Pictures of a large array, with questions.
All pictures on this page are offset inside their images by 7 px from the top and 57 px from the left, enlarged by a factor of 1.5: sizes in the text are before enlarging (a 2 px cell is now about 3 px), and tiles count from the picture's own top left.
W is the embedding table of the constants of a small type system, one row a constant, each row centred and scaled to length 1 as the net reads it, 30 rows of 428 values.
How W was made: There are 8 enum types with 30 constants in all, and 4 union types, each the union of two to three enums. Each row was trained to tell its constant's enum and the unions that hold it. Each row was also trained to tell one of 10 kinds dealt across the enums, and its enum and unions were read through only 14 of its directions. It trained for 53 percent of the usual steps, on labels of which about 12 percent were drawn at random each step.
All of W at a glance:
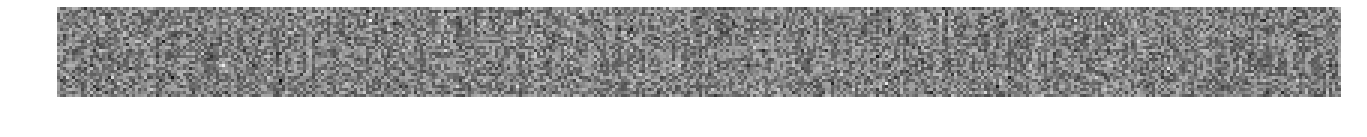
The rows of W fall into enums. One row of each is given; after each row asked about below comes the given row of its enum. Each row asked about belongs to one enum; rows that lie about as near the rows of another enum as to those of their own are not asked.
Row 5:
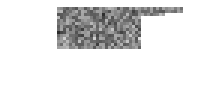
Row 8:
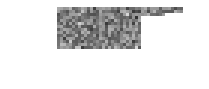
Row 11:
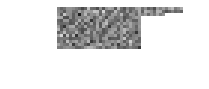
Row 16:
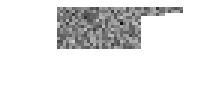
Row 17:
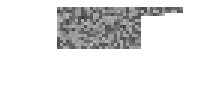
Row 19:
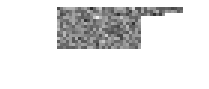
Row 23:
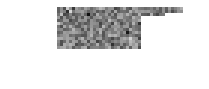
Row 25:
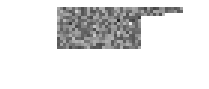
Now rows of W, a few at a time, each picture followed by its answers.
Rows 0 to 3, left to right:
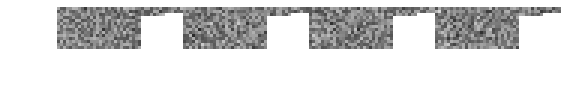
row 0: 25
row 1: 8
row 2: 17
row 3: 11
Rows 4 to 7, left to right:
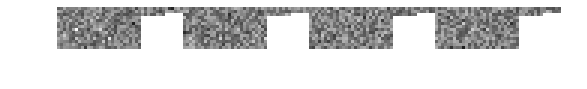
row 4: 5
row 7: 25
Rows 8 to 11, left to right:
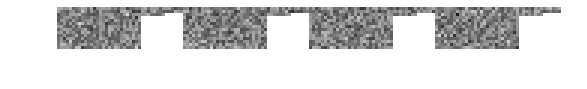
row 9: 11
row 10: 17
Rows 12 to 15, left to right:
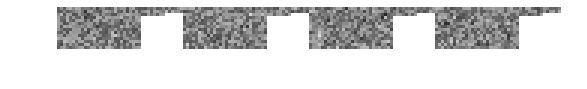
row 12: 17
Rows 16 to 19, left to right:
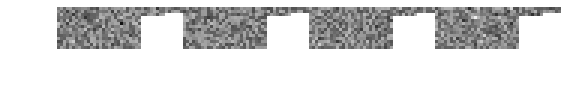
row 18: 25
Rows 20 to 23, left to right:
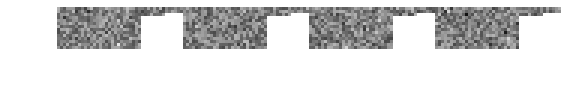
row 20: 16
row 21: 17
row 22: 8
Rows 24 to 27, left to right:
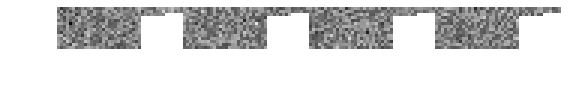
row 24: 5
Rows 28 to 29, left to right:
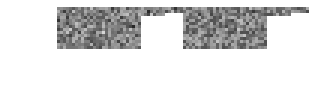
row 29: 25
